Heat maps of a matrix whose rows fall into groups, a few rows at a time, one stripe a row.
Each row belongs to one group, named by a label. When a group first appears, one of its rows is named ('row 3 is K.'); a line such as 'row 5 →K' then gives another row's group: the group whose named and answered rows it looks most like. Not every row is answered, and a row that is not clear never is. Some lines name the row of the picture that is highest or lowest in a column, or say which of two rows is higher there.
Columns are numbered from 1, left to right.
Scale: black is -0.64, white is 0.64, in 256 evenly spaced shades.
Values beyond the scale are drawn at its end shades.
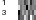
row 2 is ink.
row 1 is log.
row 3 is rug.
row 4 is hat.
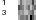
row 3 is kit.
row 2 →hat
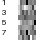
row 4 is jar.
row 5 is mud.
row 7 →ink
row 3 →mud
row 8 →hat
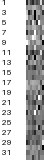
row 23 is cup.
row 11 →jar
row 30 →mud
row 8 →kit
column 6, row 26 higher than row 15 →Yes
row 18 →mud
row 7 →cup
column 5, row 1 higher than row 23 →No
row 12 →ink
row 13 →rug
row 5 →hat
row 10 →cup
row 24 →jar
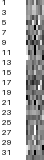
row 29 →cup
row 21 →ink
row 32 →jar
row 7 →hat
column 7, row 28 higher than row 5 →No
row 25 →rug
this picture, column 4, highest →5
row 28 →hat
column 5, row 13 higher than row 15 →No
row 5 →hat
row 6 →ink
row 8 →ink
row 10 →ink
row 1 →cup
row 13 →log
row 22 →log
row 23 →kit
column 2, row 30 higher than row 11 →Yes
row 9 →jar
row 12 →mud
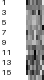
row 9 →kit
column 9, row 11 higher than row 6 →Yes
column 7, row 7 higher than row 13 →Yes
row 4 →kit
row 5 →kit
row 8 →cup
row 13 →jar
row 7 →cup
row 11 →ink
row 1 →rug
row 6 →mud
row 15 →jar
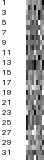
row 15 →rug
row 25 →rug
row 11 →cup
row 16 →cup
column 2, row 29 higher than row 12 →Yes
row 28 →cup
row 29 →mud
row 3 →log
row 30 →kit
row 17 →cup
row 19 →rug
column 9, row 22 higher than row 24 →No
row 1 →mud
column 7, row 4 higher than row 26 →No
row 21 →cup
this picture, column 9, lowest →1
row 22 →log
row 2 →ink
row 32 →cup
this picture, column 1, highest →29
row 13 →jar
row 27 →kit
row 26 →cup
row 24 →rug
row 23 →ink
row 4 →log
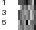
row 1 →jar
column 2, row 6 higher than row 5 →Yes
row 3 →hat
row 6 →mud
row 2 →mud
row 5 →ink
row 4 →hat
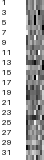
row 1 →cup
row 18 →jar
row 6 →mud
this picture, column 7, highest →11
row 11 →hat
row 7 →mud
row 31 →kit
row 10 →jar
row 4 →ink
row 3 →log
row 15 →log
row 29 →kit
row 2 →cup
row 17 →rug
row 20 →rug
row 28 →hat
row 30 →rug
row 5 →ink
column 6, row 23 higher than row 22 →No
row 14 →mud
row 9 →rug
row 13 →jar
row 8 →cup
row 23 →cup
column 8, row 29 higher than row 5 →No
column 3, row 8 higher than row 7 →Yes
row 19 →rug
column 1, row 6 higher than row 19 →Yes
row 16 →ink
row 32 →cup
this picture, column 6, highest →16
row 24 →jar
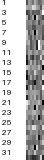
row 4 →ink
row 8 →mud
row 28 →log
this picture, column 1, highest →21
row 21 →mud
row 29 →rug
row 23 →kit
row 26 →kit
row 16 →rug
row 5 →log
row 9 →hat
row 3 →rug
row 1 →cup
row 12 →jar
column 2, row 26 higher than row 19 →Yes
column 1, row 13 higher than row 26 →No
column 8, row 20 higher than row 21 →No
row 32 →jar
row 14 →mud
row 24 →log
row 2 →kit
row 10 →hat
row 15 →cup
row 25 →jar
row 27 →log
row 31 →cup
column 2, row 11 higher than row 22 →Yes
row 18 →rug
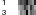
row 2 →log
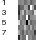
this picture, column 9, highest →3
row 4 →cup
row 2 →hat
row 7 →mud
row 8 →cup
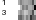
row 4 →log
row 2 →mud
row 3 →kit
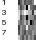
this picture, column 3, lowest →8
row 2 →ink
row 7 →jar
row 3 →kit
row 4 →ink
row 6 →cup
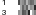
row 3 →hat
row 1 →cup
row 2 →mud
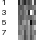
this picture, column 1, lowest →1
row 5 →log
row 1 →jar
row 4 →rug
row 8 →log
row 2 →rug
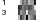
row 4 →ink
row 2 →rug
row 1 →mud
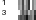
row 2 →hat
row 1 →hat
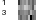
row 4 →log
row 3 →hat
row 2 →kit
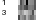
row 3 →kit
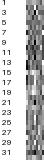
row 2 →cup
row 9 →ink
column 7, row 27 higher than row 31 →Yes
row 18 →kit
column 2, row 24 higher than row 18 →No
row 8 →mud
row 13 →rug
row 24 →cup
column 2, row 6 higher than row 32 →No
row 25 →cup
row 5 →rug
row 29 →cup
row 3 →ink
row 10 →jar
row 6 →mud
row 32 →kit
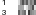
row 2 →kit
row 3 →cup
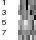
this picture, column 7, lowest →3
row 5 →kit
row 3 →log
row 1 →ink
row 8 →hat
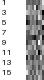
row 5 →rug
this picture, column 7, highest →9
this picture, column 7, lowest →11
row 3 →mud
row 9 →hat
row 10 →cup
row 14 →log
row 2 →cup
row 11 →log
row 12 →jar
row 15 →mud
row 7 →log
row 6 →mud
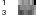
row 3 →rug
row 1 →mud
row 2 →rug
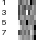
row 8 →mud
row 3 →cup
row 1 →log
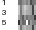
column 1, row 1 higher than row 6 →No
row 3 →kit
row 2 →kit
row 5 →cup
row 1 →log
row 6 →kit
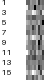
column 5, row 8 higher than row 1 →Yes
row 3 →kit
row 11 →mud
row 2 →ink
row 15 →kit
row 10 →log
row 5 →mud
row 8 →kit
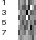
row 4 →cup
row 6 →log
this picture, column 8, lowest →8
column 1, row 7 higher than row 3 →No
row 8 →kit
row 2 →hat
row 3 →ink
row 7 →cup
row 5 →mud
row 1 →cup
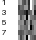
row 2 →hat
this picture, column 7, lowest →6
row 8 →ink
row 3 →jar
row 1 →hat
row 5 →log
